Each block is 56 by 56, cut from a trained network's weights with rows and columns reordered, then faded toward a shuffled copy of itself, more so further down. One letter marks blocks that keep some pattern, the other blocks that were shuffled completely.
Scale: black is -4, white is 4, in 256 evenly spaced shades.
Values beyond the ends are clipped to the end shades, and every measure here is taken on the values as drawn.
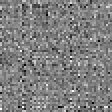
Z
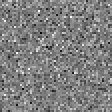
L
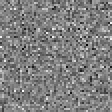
Z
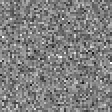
L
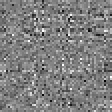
Z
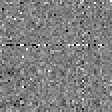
Z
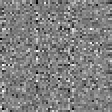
Z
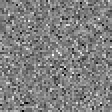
L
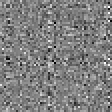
Z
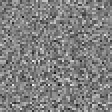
Z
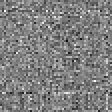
Z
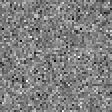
L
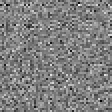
Z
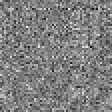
Z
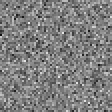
L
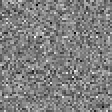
Z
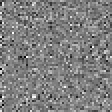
Z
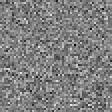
Z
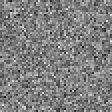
L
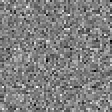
Z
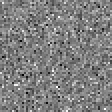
L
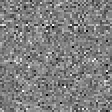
Z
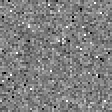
L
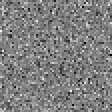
L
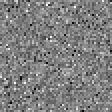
L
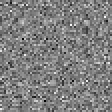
Z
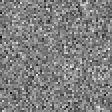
L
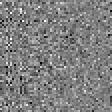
Z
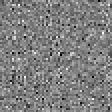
Z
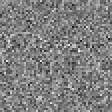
Z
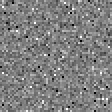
L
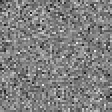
L
